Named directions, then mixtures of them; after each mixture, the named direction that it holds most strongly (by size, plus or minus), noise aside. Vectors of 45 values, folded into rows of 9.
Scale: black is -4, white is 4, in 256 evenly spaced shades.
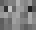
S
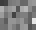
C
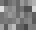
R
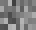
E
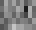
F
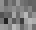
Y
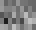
Y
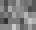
Y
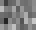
Y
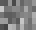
E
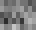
Y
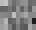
C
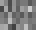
S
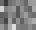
R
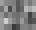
S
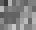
E
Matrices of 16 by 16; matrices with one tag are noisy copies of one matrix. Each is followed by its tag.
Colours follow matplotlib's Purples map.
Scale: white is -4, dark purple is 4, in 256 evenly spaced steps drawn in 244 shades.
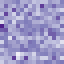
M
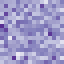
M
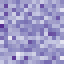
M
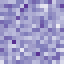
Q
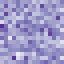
M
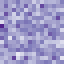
M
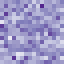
M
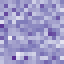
M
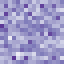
M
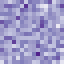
Q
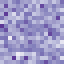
M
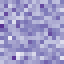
M
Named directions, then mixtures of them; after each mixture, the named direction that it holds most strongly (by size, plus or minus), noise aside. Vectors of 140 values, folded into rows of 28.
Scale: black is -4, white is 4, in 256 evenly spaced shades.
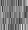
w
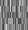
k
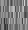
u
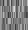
k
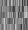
u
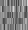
w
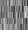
u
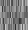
w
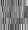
w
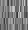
u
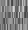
u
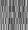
u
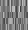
k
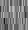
u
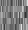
w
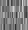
u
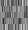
w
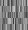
k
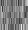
w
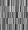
k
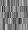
k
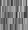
u
